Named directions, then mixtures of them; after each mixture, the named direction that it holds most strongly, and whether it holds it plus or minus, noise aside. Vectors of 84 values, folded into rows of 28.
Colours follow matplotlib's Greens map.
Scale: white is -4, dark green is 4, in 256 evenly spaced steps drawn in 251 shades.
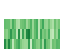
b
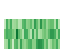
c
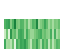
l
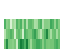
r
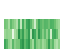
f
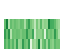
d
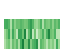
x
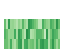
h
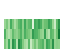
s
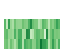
h, plus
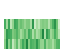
s, minus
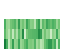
c, minus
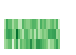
c, plus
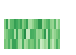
h, minus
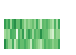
c, minus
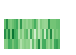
f, minus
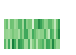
s, plus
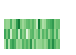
b, minus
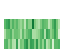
s, minus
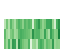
s, plus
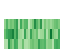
f, minus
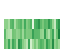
s, plus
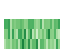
x, plus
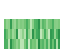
x, minus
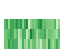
h, minus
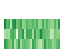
c, minus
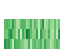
b, plus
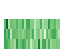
d, plus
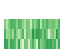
x, minus
